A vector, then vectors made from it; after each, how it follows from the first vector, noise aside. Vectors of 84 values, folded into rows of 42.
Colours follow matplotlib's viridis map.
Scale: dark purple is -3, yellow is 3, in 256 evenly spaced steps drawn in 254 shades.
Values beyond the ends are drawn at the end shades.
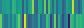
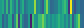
wrapped around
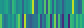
copied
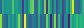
copied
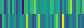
wrapped around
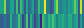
wrapped around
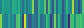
copied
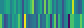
copied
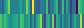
wrapped around
